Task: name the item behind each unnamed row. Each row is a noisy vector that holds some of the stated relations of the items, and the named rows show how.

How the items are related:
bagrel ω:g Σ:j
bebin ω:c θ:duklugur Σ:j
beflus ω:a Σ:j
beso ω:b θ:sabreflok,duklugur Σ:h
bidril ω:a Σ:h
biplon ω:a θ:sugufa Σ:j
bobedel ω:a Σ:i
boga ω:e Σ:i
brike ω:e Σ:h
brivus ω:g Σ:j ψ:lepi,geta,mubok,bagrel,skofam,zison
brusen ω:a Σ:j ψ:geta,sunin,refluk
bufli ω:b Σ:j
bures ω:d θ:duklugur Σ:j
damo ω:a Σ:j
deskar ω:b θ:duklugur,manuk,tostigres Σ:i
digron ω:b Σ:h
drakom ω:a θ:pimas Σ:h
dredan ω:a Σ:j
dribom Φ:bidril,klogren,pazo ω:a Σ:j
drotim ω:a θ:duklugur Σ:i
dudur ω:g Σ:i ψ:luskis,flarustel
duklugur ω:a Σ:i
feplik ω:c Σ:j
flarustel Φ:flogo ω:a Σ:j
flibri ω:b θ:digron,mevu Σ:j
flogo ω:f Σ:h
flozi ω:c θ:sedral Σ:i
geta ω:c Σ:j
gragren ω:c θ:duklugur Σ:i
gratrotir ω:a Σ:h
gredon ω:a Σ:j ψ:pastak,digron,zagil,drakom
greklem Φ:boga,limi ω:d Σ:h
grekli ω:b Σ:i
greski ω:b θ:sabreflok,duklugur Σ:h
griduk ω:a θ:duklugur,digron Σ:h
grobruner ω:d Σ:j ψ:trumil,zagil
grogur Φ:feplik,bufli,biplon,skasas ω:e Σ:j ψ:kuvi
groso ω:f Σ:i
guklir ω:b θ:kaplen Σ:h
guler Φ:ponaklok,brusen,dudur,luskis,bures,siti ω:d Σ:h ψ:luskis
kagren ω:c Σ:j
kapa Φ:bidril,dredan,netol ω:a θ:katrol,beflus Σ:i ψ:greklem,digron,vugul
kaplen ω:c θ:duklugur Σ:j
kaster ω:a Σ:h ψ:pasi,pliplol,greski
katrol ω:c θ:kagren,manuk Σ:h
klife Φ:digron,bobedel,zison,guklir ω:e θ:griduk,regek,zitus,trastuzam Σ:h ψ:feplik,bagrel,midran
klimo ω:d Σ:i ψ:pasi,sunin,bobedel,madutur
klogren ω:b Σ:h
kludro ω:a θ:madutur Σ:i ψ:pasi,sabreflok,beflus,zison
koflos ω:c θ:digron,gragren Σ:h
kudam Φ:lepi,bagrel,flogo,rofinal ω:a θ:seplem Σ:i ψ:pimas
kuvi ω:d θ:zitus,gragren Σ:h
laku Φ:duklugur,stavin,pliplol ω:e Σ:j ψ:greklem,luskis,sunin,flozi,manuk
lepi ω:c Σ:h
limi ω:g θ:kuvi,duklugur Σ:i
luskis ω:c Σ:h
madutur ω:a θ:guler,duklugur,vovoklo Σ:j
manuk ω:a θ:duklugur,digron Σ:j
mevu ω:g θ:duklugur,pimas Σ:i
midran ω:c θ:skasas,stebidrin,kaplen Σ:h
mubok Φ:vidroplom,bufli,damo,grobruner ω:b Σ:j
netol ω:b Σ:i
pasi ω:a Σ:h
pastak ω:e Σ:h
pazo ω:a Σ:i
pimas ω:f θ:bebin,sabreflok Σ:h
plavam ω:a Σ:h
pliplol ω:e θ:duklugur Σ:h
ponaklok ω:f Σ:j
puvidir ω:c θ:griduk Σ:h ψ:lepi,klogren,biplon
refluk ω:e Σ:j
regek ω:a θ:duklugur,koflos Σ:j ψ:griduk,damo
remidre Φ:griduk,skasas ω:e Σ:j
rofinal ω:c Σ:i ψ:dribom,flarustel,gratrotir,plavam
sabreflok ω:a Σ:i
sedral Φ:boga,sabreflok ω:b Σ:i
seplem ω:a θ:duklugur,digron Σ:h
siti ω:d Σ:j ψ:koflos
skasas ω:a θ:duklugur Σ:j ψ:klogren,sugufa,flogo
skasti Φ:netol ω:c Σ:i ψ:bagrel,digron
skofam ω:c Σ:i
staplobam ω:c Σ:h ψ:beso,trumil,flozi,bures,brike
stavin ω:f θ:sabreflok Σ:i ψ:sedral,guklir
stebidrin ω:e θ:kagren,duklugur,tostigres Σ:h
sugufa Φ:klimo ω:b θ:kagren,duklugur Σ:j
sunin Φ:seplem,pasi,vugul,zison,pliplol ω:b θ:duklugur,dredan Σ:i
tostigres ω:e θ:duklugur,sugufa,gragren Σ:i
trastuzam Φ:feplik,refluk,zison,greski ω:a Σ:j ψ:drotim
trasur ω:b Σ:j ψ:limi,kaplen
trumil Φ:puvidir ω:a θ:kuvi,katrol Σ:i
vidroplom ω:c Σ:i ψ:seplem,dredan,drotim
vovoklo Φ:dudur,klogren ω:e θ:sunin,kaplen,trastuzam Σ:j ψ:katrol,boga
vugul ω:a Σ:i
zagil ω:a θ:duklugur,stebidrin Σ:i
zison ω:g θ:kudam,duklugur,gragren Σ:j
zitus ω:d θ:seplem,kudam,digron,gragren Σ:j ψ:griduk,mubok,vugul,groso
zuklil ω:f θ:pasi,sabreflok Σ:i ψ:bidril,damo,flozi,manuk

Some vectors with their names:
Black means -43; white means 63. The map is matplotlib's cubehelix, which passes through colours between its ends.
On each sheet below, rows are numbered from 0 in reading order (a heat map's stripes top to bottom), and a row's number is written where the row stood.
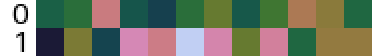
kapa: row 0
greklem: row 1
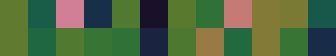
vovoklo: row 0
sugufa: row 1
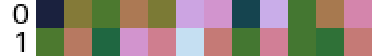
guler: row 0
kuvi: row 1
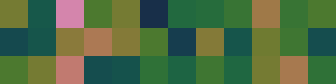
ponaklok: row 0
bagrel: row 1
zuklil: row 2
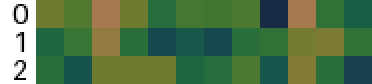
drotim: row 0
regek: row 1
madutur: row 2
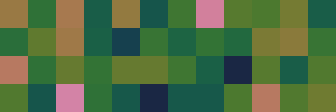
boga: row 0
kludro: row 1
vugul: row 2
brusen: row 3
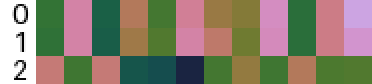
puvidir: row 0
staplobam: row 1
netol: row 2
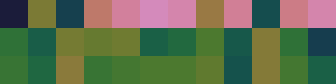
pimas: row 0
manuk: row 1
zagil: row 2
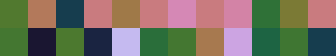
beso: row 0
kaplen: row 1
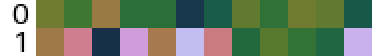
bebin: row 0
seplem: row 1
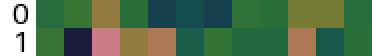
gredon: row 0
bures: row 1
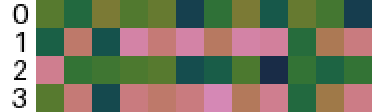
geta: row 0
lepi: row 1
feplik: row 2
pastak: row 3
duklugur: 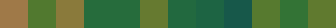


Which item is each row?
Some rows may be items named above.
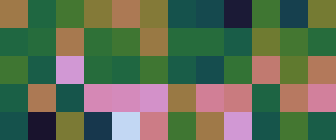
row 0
zison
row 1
mevu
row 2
dudur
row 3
flogo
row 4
limi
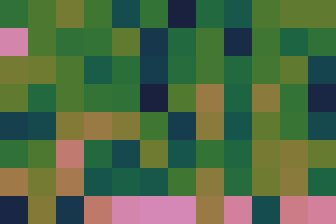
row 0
grobruner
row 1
refluk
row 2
remidre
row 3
sugufa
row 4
bagrel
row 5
klimo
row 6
tostigres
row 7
pimas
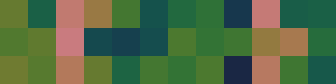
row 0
dredan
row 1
skasti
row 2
drotim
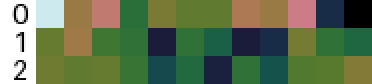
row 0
sedral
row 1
trastuzam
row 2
skasas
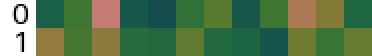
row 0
kapa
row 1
duklugur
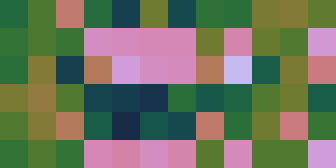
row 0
klimo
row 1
bidril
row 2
katrol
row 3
laku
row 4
rofinal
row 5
bidril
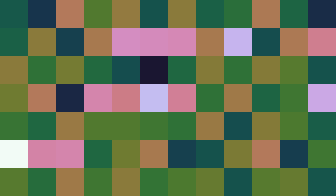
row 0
dribom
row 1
koflos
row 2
flibri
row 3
pasi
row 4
sabreflok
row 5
stavin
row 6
groso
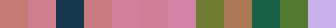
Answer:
pliplol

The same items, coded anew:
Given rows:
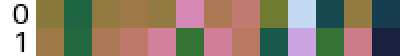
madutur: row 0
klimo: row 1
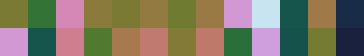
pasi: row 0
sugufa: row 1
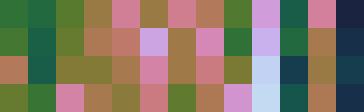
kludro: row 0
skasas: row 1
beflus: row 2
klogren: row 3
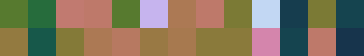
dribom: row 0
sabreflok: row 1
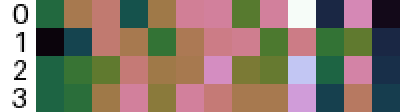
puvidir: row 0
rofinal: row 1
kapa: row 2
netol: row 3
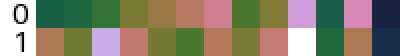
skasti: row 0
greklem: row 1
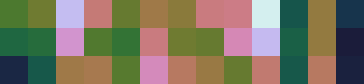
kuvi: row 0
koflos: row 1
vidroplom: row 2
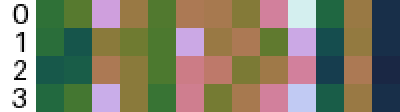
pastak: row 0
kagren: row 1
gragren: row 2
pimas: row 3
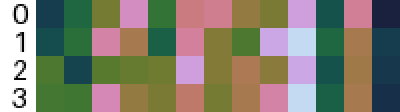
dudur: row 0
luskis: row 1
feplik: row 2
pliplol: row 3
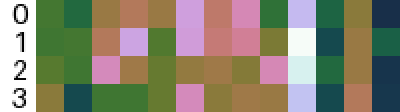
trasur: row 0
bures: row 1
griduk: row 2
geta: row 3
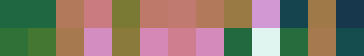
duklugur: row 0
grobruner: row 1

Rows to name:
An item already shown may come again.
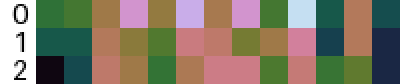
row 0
siti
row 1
gragren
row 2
rofinal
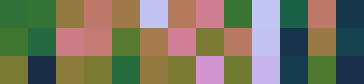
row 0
vovoklo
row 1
zagil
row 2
bagrel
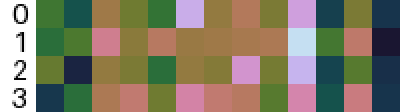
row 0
kaplen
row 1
kaster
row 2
bagrel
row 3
stavin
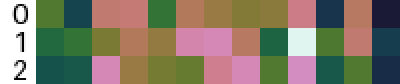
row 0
limi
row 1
laku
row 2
kudam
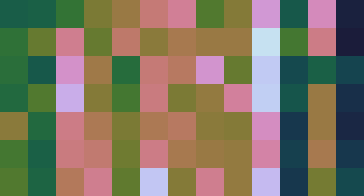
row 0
skasti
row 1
klife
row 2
flarustel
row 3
pimas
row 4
sedral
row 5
boga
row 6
dredan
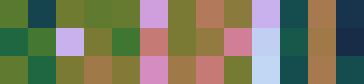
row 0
feplik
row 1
pimas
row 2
refluk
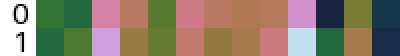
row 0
drotim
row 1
stebidrin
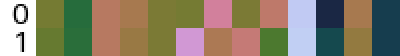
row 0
sunin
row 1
remidre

